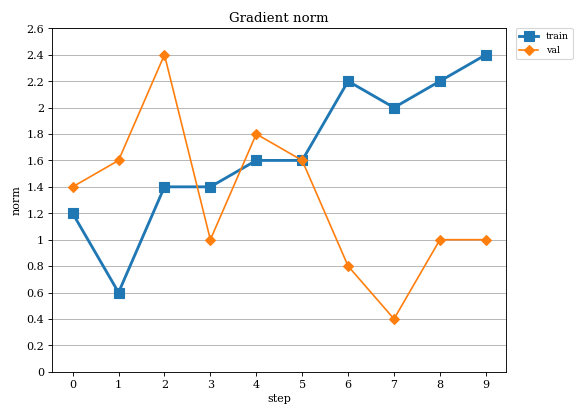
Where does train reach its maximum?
9
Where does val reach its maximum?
2
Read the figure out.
Title: Gradient norm
x-axis: step, ticks 0 1 2 3 4 5 6 7 8 9
y-axis: norm, ticks 0 0.2 0.4 0.6 0.8 1 1.2 1.4 1.6 1.8 2 2.2 2.4 2.6
Legend: train, val
Values:
train: 1.2 0.6 1.4 1.4 1.6 1.6 2.2 2 2.2 2.4
val: 1.4 1.6 2.4 1 1.8 1.6 0.8 0.4 1 1
